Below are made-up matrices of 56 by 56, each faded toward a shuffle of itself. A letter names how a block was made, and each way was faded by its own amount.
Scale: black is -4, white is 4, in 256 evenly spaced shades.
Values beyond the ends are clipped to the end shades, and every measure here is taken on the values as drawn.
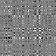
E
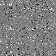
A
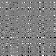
E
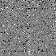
A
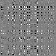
E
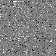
A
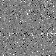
A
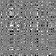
E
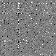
A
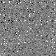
A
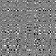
E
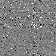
A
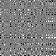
E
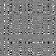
E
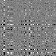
E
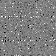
A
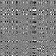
E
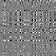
E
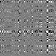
E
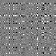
E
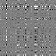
E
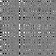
E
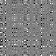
E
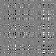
E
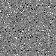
A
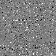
A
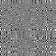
E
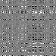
E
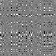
E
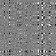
E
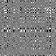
E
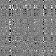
E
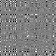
E
